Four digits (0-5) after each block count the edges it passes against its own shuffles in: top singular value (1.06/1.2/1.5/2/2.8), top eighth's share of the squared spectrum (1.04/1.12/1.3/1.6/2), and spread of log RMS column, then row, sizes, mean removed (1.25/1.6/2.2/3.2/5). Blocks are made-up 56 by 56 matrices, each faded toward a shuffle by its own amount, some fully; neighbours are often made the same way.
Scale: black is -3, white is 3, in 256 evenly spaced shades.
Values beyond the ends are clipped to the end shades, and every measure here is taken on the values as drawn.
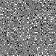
3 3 2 1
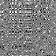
4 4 2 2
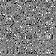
3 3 0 2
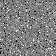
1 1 0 0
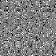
4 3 2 1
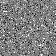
2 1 0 0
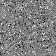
2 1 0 0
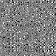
4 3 2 2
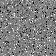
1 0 0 0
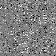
3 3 1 1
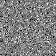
3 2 0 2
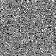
3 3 1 1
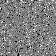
0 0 0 0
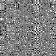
4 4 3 2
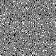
3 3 1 1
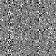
4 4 2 1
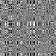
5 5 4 3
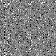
3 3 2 1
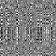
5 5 3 3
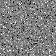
0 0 0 0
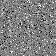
0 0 0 0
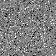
2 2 0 0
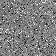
0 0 0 0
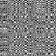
5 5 3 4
